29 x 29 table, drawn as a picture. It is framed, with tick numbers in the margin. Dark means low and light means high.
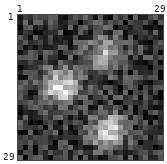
Odd rows or columns: none. Bumps: three. Average level on the scale: 30%. Ninth with the highest average: middle left.
